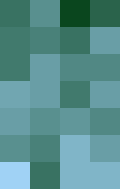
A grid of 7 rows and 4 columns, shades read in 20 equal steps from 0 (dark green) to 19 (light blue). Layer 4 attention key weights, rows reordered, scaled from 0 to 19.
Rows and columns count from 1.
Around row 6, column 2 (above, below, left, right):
10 6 10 15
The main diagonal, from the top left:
6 8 9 12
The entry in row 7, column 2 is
6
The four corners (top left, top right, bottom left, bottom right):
6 4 19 15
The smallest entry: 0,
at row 1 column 3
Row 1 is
6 10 0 4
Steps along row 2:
up down up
